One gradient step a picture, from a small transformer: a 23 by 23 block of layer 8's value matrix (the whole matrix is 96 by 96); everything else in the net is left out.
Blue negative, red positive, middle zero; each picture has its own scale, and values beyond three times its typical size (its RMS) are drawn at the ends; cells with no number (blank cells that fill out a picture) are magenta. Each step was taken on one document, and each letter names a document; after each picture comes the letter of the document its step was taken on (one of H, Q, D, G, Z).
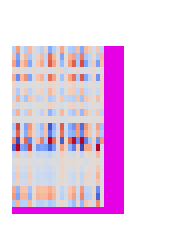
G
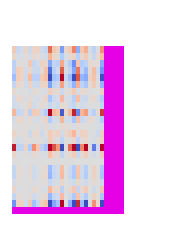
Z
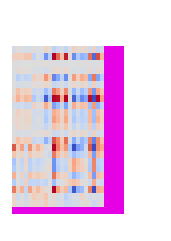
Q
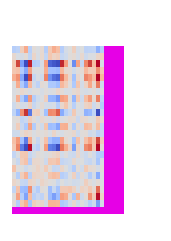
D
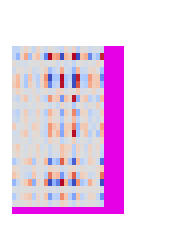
Z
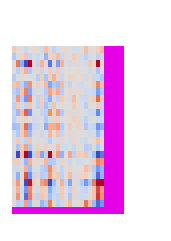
D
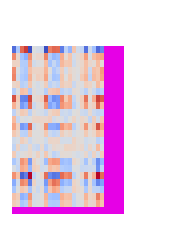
D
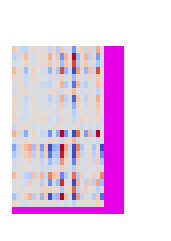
Z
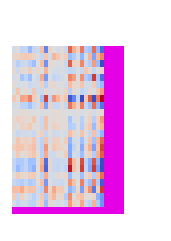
Q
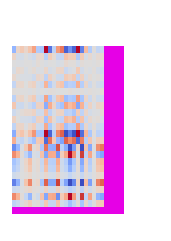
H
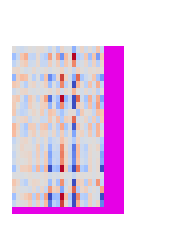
Z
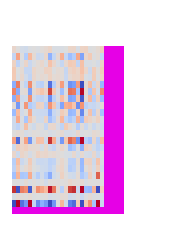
G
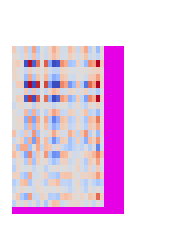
D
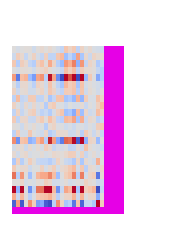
G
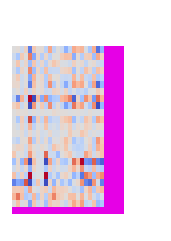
Q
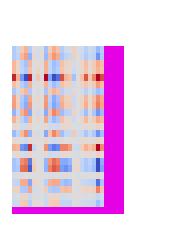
D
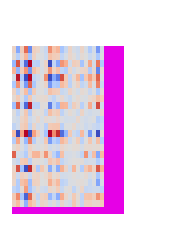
D
